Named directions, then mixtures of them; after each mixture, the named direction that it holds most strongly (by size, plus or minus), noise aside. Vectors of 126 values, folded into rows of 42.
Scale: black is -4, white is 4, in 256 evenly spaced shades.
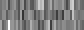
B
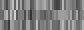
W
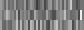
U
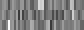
B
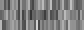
W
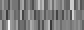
B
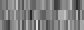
W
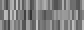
W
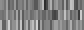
U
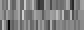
B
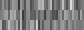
B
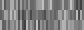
W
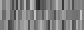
U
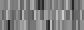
B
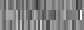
U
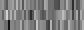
W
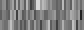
U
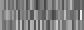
U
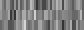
W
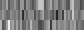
B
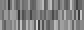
U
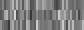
W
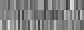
B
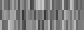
B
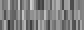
B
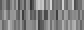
B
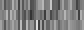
W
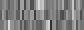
B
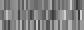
U
